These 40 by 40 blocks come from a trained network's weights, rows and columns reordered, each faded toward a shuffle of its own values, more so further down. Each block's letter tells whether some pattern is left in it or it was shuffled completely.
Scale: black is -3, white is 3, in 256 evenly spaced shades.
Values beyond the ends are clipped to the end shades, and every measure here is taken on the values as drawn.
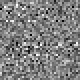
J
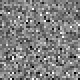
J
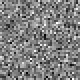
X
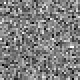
X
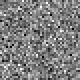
X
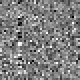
J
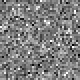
X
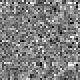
J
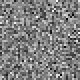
X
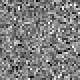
X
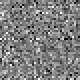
J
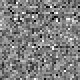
J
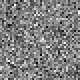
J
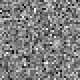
X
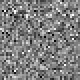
J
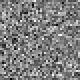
J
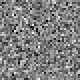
X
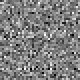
J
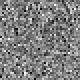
J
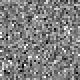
X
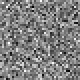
X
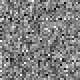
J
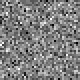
X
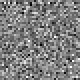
J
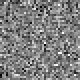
X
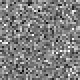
X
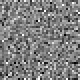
J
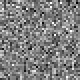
X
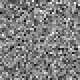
X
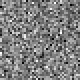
J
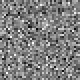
J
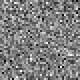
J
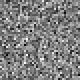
X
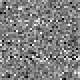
J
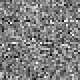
J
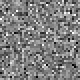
J
